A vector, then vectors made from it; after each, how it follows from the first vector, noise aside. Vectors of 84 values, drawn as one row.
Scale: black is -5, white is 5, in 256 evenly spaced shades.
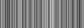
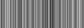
negated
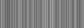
shrunk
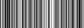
scaled up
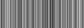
negated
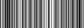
scaled up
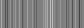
partly zeroed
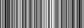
scaled up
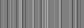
partly zeroed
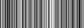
scaled up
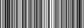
scaled up
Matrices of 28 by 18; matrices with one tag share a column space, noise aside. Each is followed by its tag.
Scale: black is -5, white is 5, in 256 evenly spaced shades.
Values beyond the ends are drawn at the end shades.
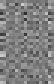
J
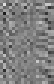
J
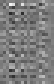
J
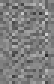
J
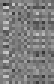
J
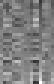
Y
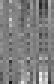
Y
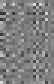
J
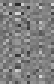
J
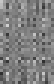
Y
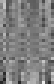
Y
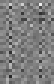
J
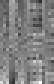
Y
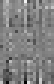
Y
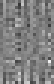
Y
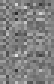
J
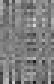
Y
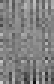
Y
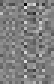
J
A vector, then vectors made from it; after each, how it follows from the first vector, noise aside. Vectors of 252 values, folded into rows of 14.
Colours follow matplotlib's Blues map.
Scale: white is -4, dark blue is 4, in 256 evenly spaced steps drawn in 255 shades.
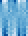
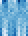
negated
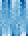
reversed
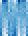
negated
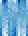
negated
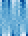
reversed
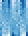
reversed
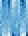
reversed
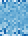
sign-scrambled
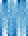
negated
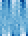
reversed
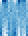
negated
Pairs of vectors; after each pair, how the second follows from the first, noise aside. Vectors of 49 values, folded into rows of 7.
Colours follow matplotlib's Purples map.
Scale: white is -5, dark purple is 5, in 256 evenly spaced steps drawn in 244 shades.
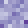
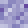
wrapped around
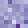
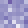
sign-scrambled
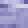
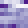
scaled up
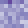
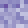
wrapped around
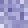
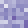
wrapped around
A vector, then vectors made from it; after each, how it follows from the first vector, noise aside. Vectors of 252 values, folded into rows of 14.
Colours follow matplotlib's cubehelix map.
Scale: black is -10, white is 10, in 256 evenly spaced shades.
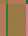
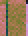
scaled up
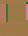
partly zeroed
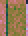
scaled up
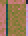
scaled up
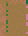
partly zeroed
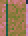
scaled up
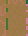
partly zeroed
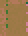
partly zeroed
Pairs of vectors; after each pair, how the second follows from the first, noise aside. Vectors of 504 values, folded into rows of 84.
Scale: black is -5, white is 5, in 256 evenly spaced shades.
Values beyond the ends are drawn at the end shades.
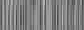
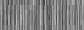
negated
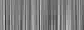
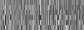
sign-scrambled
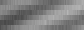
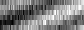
scaled up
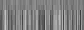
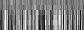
scaled up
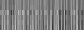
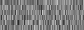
shuffled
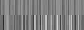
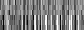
scaled up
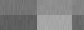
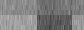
negated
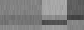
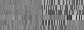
sign-scrambled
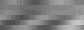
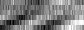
scaled up
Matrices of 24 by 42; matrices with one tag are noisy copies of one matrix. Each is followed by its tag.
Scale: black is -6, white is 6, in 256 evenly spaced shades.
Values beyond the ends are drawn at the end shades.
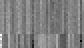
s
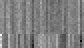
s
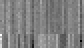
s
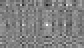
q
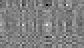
q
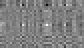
q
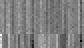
s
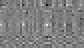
q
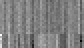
s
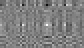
q
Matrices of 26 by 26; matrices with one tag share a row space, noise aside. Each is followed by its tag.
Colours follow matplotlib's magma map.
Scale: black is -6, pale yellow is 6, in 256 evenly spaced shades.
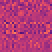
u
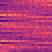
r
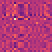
u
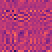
u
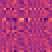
u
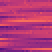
r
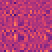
u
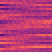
r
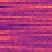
r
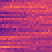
r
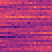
r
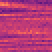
r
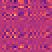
u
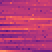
r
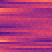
r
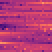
r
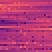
r
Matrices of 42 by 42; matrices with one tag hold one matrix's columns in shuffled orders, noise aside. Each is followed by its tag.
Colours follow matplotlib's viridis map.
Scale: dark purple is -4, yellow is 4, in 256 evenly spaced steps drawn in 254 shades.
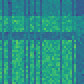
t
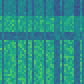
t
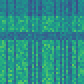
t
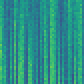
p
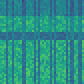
t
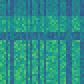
t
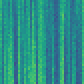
p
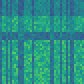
t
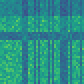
t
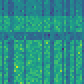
t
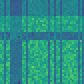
t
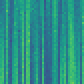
p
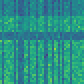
t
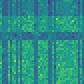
t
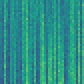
p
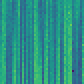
p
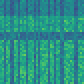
t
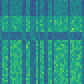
t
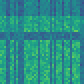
t
